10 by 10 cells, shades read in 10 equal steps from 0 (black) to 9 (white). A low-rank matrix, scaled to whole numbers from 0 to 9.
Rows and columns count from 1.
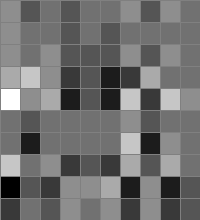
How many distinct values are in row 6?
3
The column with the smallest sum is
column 4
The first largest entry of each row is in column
1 1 1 2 1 7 7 1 6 4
